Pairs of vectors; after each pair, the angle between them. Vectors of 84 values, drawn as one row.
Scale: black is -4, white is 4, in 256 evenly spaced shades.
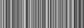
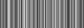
orthogonal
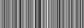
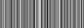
nearly opposite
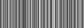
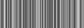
orthogonal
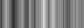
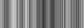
nearly opposite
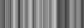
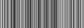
partly opposed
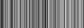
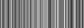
partly opposed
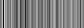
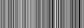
orthogonal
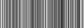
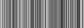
nearly parallel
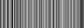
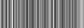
nearly opposite
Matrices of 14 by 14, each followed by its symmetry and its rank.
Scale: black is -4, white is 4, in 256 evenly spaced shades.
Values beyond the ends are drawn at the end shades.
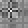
symmetric, rank two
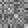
symmetric, rank three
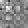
symmetric, rank three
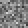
neither, full rank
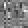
neither, rank three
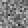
neither, full rank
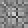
symmetric, rank three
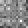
symmetric, rank three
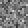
neither, full rank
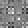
symmetric, rank three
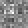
symmetric, rank three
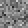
neither, full rank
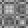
symmetric, rank two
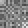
symmetric, rank three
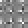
symmetric, rank two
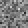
neither, full rank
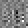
neither, rank three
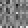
neither, rank three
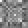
symmetric, rank three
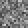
neither, full rank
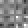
symmetric, rank two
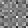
symmetric, rank two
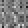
neither, rank three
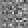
neither, rank three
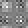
symmetric, rank two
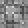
symmetric, rank two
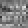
neither, rank three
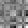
symmetric, rank two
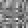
neither, rank three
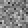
neither, full rank
